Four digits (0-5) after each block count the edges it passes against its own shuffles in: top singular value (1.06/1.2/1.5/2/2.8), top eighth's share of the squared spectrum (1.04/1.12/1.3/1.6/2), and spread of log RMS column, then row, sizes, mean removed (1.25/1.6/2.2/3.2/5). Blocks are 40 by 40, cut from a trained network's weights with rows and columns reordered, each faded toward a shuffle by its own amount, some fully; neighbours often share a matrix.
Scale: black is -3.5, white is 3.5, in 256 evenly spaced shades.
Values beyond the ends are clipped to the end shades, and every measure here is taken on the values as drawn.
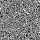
0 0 0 0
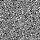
0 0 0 0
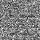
2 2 0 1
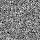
0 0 0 0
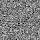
0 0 0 0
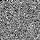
0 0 0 0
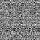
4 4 1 2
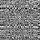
4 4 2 2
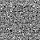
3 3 1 1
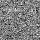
1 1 0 0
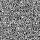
0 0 0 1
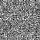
2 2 0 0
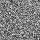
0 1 0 0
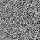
3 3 1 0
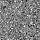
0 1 0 0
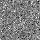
0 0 0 0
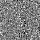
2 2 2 1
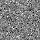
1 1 0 0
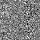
2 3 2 0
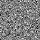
3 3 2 0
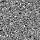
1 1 0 0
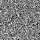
1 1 0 0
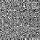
3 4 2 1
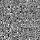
2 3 2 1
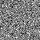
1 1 0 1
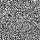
2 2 2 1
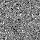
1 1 0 0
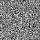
2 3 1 1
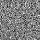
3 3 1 0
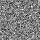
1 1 0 0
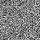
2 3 0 0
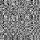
4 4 2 1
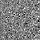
2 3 1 1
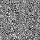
2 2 1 0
